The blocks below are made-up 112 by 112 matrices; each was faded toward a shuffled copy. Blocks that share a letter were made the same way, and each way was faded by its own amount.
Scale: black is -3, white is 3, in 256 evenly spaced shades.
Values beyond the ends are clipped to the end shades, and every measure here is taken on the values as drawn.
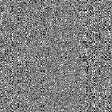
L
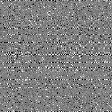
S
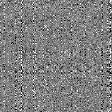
L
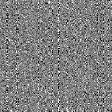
L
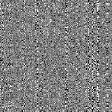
L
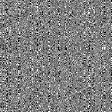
L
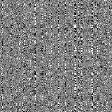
L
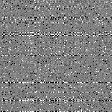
S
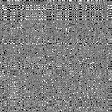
S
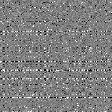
S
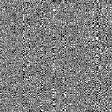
L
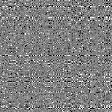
S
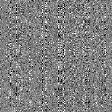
L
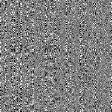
L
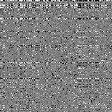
S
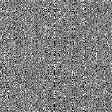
L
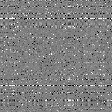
S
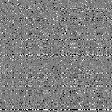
S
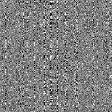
L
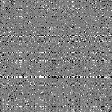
S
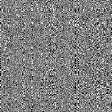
L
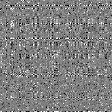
S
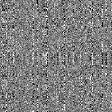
L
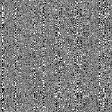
L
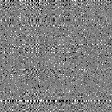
S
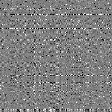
S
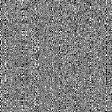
L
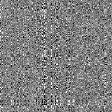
L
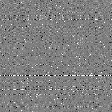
S
